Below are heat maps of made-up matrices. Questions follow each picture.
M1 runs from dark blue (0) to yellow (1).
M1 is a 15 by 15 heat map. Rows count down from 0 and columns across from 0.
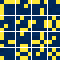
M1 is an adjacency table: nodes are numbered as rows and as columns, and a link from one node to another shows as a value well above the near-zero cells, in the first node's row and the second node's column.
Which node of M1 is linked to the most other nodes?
node 0
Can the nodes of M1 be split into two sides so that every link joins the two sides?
yes
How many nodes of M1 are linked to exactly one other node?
0
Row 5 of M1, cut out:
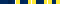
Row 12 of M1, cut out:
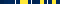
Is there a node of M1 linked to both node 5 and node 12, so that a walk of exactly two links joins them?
no
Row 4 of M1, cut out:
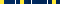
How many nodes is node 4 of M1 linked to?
3
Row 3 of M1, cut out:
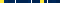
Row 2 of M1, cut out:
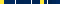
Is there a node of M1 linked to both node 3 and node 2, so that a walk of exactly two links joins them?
yes
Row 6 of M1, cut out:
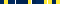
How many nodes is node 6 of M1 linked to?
5
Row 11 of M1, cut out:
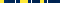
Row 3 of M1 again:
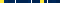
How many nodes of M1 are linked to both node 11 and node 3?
2
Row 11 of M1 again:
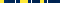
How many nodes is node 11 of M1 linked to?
4
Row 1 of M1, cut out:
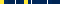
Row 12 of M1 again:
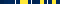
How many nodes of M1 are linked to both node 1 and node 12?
1
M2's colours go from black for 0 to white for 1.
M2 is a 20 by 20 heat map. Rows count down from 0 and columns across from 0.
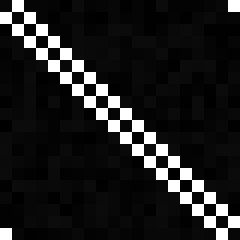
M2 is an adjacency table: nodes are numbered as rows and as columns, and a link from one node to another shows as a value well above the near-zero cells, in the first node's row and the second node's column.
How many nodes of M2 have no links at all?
0
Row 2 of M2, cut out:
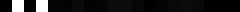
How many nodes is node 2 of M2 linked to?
2
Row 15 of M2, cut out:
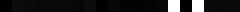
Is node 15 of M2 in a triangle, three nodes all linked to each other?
no
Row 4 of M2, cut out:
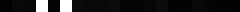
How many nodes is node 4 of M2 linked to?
2
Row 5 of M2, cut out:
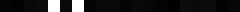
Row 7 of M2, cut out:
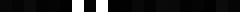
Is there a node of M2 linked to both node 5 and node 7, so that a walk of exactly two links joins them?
yes
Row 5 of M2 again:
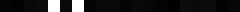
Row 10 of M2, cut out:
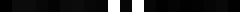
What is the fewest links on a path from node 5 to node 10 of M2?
5
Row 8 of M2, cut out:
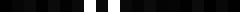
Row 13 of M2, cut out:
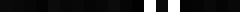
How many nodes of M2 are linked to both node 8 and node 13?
0
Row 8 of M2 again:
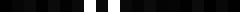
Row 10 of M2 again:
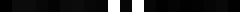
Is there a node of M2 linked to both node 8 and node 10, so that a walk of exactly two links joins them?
yes
